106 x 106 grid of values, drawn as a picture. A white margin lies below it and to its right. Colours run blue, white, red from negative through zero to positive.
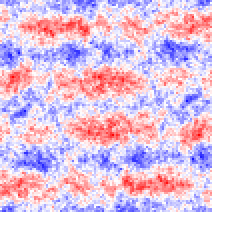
The values follow a bell shape. Horizontal stripes repeat 4 times down the table. The centre is the ninth with the highest average. A half turn leaves it unchanged. There is no seam. No row or column stands out.
